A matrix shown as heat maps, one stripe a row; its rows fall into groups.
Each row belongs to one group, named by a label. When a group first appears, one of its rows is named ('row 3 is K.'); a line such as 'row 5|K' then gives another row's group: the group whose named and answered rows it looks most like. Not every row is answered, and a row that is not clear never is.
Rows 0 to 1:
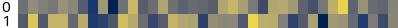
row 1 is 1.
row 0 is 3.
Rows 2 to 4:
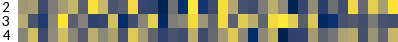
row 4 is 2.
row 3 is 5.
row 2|2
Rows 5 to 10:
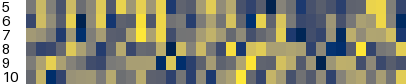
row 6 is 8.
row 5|8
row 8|5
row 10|2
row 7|8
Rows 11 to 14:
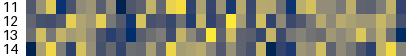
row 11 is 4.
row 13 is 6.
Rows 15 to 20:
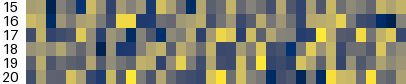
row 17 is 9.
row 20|3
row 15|8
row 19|4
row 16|1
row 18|4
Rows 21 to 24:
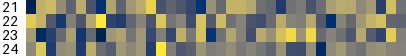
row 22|8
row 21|3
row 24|8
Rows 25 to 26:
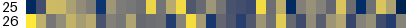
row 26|1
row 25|4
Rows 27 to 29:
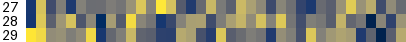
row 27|3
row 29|1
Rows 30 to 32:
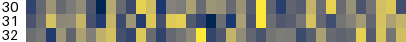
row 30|4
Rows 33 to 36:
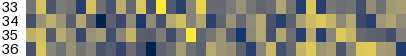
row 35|1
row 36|6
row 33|8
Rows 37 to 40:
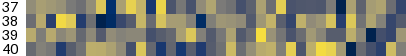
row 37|8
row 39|1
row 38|6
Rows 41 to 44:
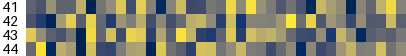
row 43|1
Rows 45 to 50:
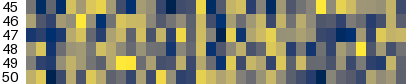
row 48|2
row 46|5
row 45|2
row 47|5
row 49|5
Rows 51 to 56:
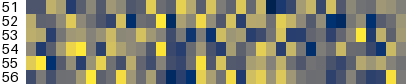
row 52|5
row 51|4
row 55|8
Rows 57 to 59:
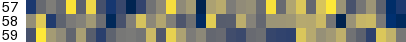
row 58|6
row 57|6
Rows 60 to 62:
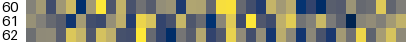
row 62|2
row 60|8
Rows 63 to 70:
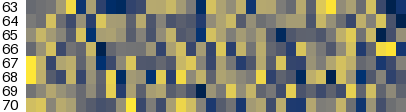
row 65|3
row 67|1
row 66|4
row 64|9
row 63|6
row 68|1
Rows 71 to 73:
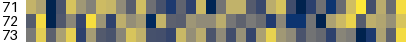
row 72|8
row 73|1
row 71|2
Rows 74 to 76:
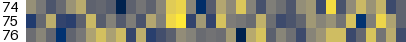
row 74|6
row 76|9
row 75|4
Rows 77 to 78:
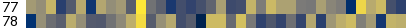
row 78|3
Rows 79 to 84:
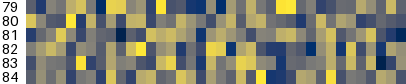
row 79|5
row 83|3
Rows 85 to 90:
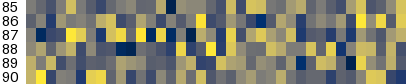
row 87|5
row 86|2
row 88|6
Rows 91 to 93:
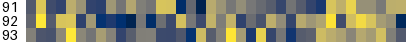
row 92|6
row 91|3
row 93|2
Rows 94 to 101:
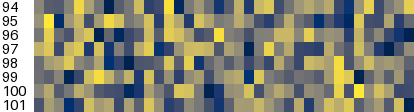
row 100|6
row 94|5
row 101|9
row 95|8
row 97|1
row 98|6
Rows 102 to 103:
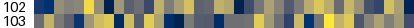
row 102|4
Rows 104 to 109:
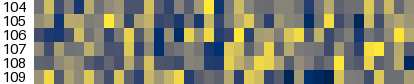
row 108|9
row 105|2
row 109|3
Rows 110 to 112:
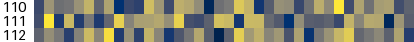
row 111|3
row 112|9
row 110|6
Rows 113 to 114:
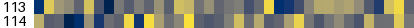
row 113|4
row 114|9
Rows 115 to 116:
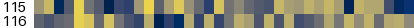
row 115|6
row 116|2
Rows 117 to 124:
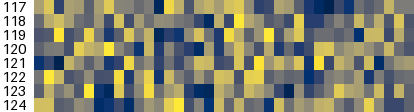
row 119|9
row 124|6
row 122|3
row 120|2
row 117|8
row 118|3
